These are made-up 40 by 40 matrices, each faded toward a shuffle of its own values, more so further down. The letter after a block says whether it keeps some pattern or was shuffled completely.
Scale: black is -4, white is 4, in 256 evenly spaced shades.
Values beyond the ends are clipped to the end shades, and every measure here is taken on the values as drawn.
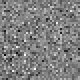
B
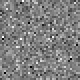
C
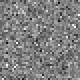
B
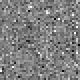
B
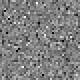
C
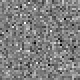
B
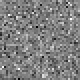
C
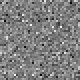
C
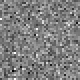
C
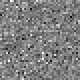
C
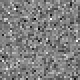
C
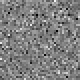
C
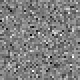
C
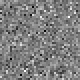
C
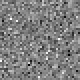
C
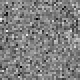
C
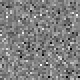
C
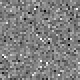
C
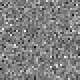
C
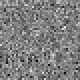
B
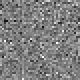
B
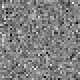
C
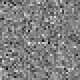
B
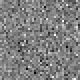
B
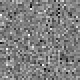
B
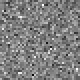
C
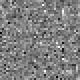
B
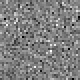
C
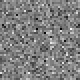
B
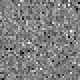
C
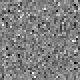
B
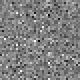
B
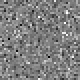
C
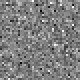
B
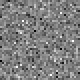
C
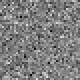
C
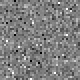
C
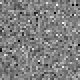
C
